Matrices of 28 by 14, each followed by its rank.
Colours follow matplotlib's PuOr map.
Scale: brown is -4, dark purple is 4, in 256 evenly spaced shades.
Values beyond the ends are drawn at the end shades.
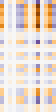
one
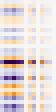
one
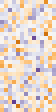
full rank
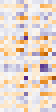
three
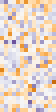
full rank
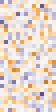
full rank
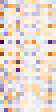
three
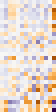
three
